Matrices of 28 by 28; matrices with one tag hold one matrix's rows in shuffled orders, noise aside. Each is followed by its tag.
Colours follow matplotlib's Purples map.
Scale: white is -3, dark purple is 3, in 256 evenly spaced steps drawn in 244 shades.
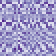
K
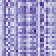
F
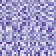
K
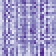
F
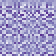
K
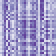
F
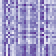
F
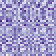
K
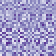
K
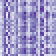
F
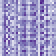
F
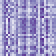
F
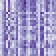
F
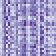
F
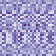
K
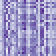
F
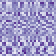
K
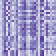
F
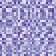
K
